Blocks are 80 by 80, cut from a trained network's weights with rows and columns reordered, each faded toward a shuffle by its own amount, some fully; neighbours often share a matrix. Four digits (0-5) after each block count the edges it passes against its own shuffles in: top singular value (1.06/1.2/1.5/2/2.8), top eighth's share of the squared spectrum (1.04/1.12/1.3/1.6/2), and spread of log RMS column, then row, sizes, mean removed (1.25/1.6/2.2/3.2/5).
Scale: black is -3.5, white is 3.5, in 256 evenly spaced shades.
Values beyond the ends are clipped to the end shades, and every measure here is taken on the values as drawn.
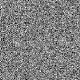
3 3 2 1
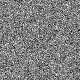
0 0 0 0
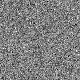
0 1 0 0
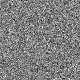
2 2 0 0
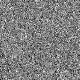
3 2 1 1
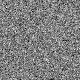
0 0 0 0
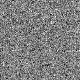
2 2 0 1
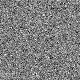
0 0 0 0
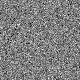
0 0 0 0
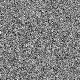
2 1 0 0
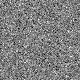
1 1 0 0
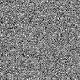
3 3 1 1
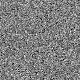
2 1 0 0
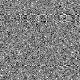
4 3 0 2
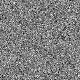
2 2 0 0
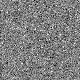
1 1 0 0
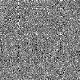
3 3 2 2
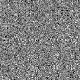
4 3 1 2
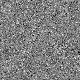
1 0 0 0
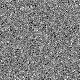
1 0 0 0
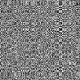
5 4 3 2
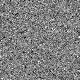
1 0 0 0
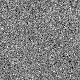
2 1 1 0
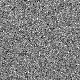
1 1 0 0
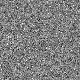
2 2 0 0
